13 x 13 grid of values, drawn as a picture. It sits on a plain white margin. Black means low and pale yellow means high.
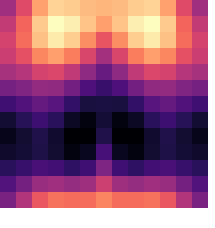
Mirror symmetry: left to right. Ninth with the lowest average: centre. Roughest part: bottom middle. Lone odd cells: none.
